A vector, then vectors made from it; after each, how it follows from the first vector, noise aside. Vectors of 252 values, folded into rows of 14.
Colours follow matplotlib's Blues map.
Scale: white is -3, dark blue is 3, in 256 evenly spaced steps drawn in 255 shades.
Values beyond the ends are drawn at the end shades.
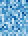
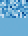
partly zeroed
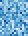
wrapped around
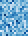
wrapped around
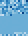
partly zeroed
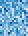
wrapped around
